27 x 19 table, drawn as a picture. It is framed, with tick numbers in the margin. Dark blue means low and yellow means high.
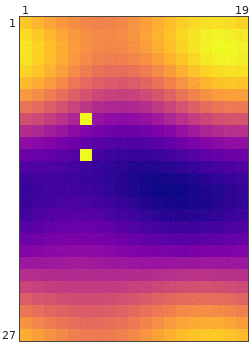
The top right is the ninth with the highest average. There are two isolated cells, each far higher than the cells round it. The centre is the calmest part.
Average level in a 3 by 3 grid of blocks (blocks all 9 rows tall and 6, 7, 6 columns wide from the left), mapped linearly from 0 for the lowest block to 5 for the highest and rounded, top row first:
4 4 5
1 0 0
3 3 3
